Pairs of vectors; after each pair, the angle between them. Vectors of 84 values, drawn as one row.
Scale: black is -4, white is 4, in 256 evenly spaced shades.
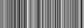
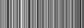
orthogonal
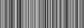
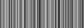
orthogonal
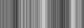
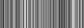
partly aligned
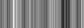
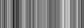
nearly opposite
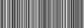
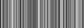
partly opposed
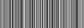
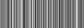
nearly opposite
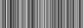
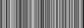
nearly opposite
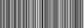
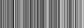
orthogonal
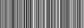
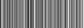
orthogonal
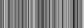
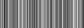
nearly opposite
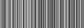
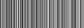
partly opposed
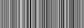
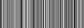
partly opposed
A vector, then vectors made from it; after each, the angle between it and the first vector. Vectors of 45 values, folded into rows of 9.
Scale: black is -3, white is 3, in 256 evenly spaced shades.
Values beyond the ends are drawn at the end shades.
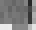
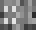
partly opposed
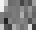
orthogonal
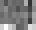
nearly parallel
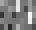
partly opposed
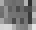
nearly parallel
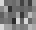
partly aligned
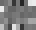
orthogonal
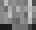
nearly opposite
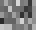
partly aligned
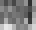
nearly parallel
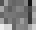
nearly parallel
